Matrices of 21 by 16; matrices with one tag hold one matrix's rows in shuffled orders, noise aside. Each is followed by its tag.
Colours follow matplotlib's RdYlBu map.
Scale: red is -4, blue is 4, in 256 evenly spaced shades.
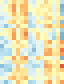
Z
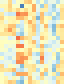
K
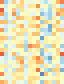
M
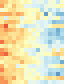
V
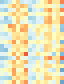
Z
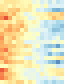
V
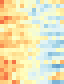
V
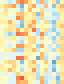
K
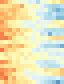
V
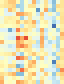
K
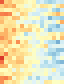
V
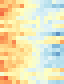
V
